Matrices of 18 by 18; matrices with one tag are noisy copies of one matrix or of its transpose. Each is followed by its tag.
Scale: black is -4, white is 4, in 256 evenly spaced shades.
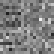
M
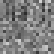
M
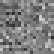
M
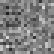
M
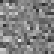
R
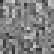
R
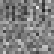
M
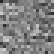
R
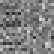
M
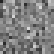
R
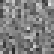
R
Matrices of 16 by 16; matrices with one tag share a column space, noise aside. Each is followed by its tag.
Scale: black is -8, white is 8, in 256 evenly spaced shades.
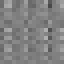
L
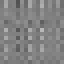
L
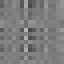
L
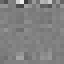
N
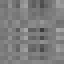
L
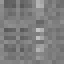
L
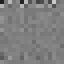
N
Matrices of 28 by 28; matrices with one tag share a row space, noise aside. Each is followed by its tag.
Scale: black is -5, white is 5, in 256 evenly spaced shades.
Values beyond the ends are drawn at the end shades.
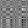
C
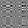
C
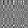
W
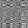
C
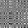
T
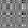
C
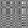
C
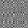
W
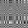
T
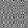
W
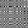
T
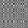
W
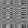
C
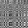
T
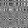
T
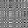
T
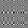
W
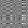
C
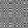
T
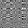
C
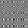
W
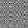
T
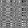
C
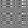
C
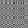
W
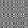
W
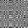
T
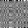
T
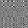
W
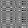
C
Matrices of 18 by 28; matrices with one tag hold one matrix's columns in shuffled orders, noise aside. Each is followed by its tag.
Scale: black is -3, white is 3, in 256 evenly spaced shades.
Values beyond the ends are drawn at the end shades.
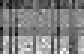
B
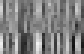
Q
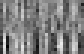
Q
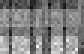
B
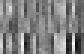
Q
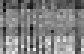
B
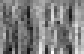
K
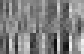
Q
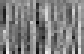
K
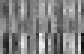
Q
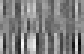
Q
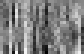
K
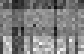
B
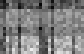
B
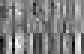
Q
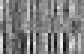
Q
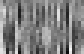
K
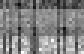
B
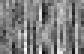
K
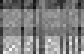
B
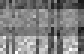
B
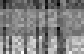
B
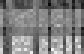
B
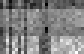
B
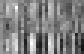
Q
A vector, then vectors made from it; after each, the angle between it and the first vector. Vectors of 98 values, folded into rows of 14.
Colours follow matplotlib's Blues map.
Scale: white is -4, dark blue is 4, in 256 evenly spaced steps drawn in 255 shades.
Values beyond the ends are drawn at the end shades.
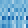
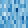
partly aligned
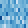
partly opposed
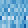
nearly opposite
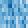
partly opposed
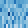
partly opposed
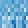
nearly opposite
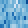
orthogonal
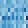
nearly parallel
